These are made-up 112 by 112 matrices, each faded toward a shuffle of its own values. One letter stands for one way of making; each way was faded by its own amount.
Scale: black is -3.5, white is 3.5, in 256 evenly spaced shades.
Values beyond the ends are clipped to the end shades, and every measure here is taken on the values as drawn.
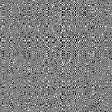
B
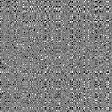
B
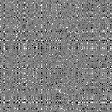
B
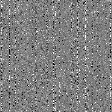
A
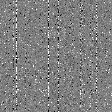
A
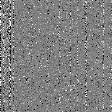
A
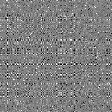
B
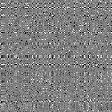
B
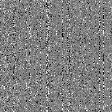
A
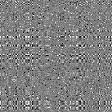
B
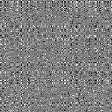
B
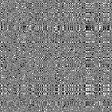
B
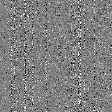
A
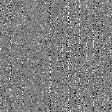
A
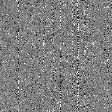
A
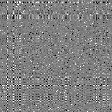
B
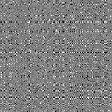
B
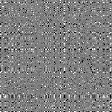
B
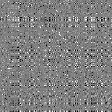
B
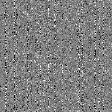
A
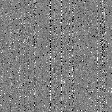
A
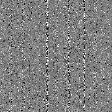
A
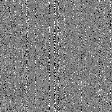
A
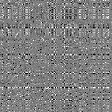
B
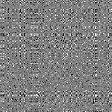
B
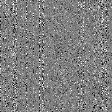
A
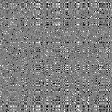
B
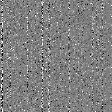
A
